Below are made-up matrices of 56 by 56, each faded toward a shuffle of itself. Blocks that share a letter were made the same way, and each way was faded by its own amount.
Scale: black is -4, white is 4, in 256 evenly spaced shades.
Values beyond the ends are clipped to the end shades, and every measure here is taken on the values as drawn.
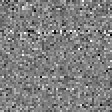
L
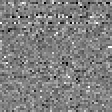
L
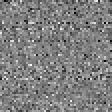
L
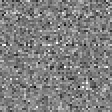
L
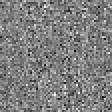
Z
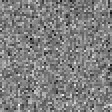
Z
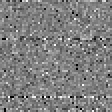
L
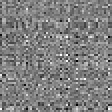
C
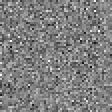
Z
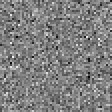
Z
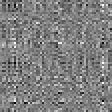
C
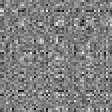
C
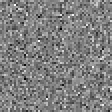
Z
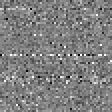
L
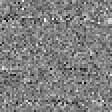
L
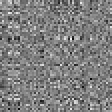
C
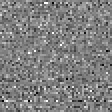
L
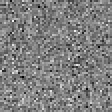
Z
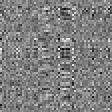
C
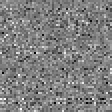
L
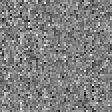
Z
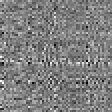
C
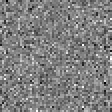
Z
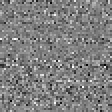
L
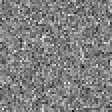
Z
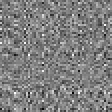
C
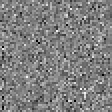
Z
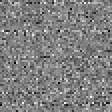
L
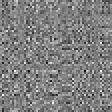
C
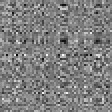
C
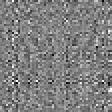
C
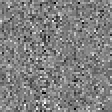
Z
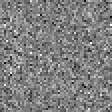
Z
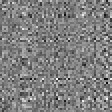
C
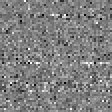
L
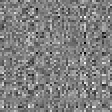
C
